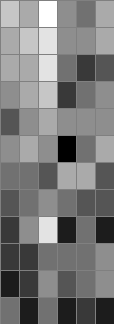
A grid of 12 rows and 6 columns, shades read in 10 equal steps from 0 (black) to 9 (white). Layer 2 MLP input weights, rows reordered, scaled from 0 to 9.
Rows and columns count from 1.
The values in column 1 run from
1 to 7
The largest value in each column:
7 7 9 6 6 6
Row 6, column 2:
6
